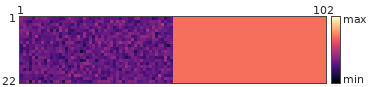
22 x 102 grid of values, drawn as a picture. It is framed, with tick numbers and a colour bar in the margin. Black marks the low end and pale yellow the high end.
The table splits into one row of 2 panels. Panel 1,1: low, fine-grained. Panel 1,2: high, flat.
